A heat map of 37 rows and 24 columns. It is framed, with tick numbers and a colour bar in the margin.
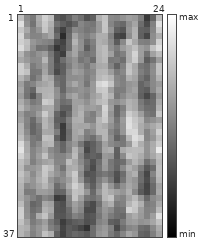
Grain: streaks running down. Stripes: upright, repeating 5 times. Histogram: bell-shaped.
